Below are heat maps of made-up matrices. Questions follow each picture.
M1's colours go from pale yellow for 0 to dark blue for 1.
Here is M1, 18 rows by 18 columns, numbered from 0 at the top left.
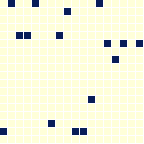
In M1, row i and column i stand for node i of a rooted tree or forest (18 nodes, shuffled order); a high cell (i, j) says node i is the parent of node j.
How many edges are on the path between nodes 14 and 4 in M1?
2
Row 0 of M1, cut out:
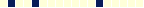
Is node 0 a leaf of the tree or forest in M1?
no
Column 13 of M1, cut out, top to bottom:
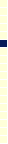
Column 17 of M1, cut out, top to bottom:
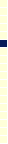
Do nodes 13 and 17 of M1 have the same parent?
yes
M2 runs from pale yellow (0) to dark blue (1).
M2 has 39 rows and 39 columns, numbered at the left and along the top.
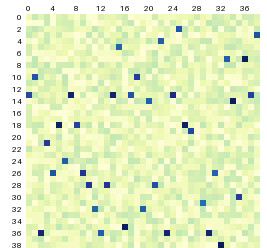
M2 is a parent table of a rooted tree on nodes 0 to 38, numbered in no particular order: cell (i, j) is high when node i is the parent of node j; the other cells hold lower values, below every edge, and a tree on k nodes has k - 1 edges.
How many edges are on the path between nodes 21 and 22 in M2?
6
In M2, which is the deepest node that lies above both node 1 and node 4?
10
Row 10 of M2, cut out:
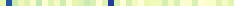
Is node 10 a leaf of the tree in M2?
no
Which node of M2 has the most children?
13
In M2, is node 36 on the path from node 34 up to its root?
no
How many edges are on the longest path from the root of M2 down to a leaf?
6
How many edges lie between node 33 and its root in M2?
3
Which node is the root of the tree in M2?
28
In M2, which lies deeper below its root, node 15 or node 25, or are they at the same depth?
node 25
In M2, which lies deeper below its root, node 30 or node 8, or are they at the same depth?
node 30
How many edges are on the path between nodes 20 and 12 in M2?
5
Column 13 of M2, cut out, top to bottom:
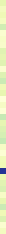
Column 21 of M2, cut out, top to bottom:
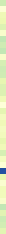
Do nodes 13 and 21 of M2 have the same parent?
yes
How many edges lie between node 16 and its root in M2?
6
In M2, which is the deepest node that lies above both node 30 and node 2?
36
